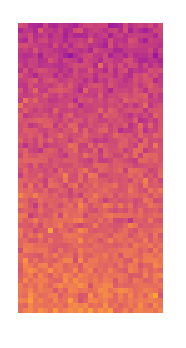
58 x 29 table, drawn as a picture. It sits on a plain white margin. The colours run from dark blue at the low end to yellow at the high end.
Stripes: none. Histogram: bell-shaped. Grain: fine. Slope: up to the bottom.
